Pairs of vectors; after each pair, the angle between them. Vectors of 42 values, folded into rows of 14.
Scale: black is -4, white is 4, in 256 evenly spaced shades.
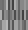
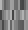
partly opposed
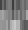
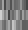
partly aligned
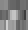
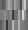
partly opposed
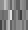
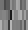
nearly opposite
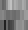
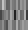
orthogonal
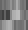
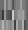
partly aligned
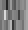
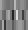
orthogonal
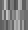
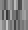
nearly opposite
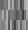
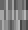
orthogonal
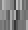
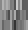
nearly parallel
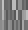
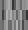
nearly opposite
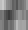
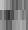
nearly parallel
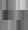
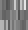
partly aligned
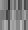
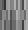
partly opposed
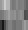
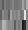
partly opposed
